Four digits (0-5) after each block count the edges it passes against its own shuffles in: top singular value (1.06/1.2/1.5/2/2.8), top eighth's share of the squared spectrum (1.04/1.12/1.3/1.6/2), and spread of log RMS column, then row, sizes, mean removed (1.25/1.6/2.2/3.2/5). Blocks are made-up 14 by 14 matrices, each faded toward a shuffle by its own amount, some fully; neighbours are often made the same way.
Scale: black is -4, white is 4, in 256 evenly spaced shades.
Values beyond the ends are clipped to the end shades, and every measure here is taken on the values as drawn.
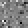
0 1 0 2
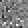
0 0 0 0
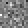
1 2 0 0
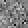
0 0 0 0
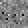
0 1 0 0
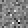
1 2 0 0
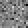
0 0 0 0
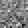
0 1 0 0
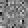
2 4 1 0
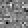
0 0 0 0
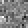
2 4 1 2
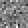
0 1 0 0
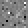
1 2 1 0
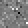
0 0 0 0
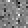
1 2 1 0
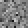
1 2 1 0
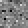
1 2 0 0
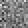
0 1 0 0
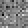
1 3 0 0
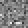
1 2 0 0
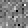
0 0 0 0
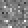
1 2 0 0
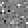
0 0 0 0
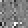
3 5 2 1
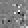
1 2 0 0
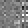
3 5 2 0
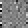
2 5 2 0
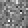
1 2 1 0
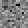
1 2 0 0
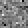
0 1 0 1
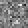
1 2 0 1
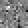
1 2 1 0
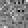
1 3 0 1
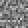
2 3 0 1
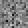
1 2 1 0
